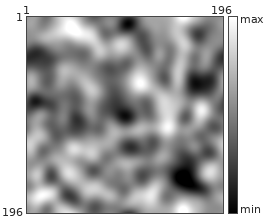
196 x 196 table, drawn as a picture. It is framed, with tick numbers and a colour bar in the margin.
The field is smooth, with broad soft blobs. There are no lone odd cells. The halves do not mirror each other. The histogram is bell-shaped. There is no overall slope.
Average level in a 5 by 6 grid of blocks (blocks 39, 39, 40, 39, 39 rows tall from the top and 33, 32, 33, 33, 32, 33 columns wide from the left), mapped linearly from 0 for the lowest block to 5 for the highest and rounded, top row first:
3 5 3 1 4 2 | 1 3 2 4 3 0 | 1 1 1 2 5 3 | 3 4 3 1 1 2 | 4 3 3 4 2 2
